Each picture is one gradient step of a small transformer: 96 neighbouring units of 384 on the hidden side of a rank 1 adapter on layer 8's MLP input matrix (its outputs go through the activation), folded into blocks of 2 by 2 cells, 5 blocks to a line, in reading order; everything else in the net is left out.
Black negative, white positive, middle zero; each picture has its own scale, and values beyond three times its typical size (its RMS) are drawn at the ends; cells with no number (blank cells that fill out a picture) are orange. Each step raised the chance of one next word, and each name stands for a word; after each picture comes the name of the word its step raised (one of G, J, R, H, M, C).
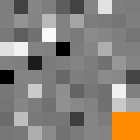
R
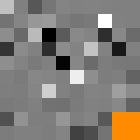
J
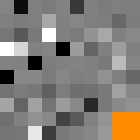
R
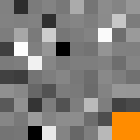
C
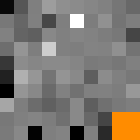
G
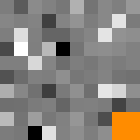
C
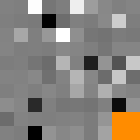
C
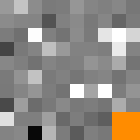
C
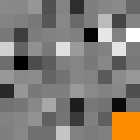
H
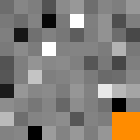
G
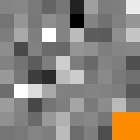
G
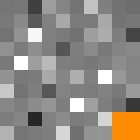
H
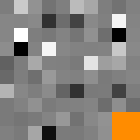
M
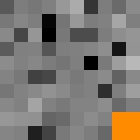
H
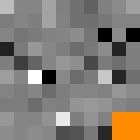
J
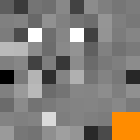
R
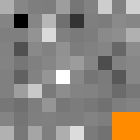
G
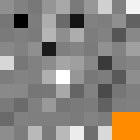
G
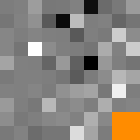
M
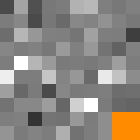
H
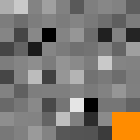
J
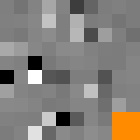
R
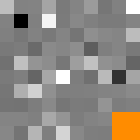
G
